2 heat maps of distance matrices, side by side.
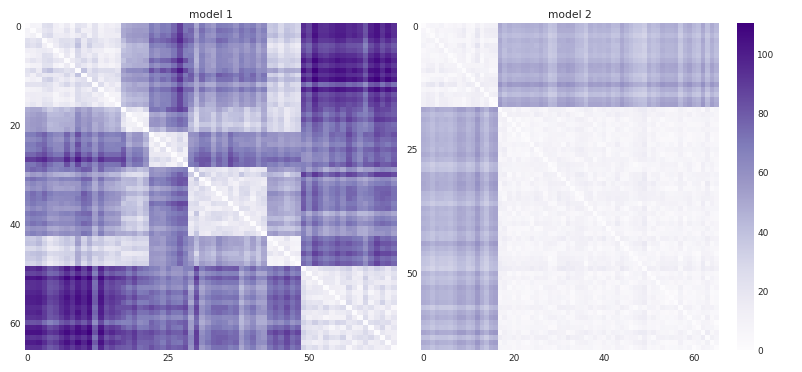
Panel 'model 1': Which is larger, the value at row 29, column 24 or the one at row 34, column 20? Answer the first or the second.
the first
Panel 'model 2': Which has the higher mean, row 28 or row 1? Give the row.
1
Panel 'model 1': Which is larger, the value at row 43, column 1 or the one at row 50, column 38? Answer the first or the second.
the second
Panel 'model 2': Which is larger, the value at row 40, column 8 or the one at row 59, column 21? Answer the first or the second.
the first
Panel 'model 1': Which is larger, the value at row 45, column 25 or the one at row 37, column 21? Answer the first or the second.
the first
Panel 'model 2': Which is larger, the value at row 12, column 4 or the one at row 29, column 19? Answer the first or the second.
the first
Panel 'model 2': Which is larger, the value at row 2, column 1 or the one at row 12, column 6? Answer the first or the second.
the second
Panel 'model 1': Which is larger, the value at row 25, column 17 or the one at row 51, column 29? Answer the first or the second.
the first
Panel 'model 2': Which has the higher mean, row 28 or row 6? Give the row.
6
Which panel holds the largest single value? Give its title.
model 1
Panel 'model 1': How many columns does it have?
66
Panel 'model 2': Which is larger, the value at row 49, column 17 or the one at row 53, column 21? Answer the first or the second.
the first
